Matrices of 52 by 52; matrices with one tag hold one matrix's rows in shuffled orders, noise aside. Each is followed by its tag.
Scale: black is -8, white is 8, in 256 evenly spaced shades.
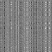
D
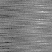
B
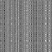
D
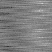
B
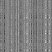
D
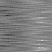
B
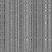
D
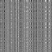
D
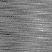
B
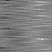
B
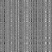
D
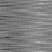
B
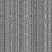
D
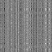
D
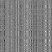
D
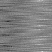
B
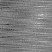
B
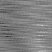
B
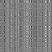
D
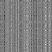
D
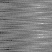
B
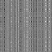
D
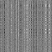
D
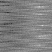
B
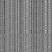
D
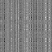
D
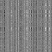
D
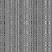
D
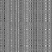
D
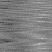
B
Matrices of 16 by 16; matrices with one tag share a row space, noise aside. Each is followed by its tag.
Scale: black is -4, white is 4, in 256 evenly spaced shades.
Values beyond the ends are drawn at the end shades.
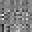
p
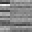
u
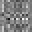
p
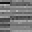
u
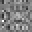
p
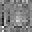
p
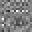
p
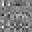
p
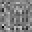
p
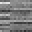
u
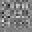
p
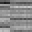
u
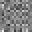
p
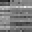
u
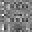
p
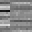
u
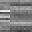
u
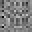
p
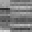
u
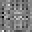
p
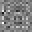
p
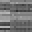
u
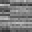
u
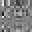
p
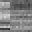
u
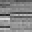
u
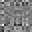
p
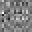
p
